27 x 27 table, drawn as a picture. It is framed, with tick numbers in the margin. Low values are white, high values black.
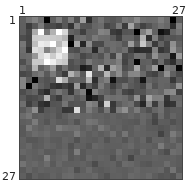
Seam: horizontal, 60% of the way down, the bottom part calmer. Histogram: skewed, a long tail of low values. Mirror symmetry: none. Ninth with the lowest average: top left. Odd patch: lower, in the top left.
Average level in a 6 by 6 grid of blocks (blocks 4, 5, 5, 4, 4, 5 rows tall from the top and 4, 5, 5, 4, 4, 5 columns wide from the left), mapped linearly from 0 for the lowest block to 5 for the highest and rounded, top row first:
3 3 4 5 4 5 | 2 0 5 4 4 5 | 5 4 4 4 4 4 | 4 5 4 4 4 5 | 4 4 4 4 4 4 | 4 4 4 4 4 4
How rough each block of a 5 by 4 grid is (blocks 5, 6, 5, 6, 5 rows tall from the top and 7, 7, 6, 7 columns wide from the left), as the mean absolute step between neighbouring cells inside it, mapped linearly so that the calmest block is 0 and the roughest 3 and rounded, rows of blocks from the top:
3323 / 3333 / 2322 / 0000 / 0000
